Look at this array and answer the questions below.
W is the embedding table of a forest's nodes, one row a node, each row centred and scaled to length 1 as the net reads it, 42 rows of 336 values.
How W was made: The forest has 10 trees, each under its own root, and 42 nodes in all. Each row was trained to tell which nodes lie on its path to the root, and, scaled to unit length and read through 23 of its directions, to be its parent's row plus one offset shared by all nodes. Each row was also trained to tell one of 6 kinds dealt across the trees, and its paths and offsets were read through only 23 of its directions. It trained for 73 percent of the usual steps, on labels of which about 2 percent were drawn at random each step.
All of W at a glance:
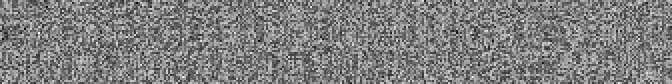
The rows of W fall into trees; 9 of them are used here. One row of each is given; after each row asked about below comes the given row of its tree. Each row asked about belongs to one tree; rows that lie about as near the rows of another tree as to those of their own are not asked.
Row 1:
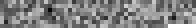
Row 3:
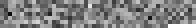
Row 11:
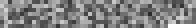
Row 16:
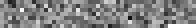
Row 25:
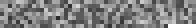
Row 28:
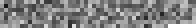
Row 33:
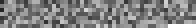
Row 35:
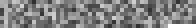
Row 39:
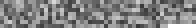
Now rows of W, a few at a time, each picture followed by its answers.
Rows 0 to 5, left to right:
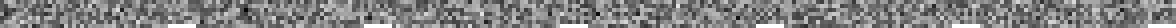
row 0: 39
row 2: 35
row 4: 11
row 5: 39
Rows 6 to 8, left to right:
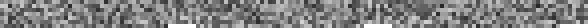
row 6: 25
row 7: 28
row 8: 16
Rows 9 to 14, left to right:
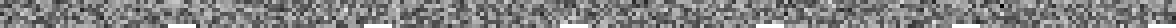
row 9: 25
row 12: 25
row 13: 35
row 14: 11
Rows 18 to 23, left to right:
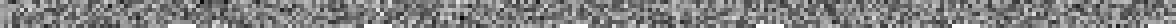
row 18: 11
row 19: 16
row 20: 16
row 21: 25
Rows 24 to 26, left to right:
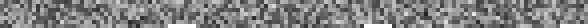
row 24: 1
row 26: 16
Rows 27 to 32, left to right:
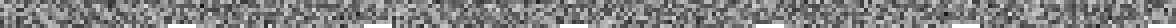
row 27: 33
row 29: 33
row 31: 28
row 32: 16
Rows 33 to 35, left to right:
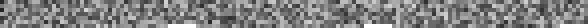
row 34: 11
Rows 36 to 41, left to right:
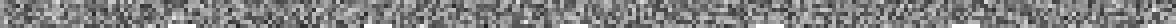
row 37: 25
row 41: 39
